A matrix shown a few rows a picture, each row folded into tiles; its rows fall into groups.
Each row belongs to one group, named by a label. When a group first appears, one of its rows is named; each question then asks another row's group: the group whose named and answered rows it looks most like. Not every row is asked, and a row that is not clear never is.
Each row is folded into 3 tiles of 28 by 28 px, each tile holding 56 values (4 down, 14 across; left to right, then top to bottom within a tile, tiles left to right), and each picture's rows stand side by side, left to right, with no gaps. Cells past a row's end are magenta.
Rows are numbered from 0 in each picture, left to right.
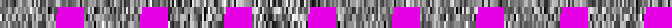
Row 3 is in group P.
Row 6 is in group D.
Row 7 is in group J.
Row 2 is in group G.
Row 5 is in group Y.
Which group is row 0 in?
J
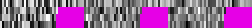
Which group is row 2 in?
D
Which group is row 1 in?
Y
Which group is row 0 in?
G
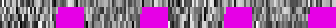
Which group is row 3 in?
D
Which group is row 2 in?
G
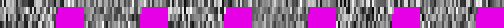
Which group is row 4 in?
G
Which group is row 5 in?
J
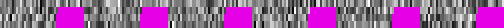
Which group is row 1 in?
D
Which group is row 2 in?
D
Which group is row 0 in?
J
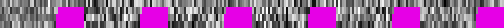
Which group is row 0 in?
Y
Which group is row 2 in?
P
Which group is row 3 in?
P
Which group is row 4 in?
P
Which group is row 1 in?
G
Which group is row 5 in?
P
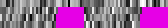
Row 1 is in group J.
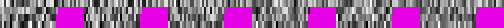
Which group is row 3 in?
D
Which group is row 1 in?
G
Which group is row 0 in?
P
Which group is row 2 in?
G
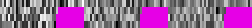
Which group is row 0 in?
P
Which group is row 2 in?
J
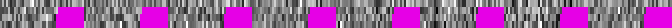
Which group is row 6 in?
G
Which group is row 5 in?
D
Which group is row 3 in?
Y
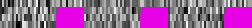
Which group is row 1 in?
J
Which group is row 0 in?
G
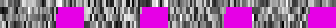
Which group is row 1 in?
P
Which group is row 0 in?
D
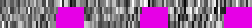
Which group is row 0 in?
J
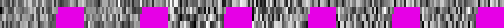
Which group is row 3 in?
G
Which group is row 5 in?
Y
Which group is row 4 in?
Y
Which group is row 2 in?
P
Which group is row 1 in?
J
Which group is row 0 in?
G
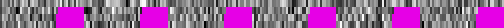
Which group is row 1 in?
D
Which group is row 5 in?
Y
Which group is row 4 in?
J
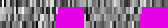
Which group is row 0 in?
P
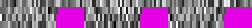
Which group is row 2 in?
J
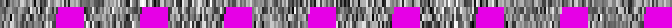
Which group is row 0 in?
Y
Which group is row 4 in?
G
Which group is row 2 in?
G
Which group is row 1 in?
J
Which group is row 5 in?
G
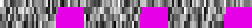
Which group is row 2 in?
G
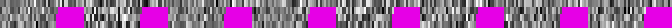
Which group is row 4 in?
P
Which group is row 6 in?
Y
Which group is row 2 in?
J
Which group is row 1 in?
P
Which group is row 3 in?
D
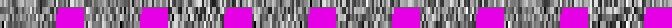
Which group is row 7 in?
P
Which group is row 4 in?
P
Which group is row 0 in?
D
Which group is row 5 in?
G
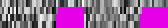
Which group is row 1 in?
D
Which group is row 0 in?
P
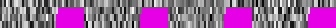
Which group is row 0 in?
G
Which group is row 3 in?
G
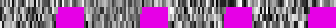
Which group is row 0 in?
G
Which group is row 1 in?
Y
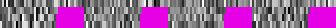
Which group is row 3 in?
Y
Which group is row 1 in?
J
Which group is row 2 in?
J
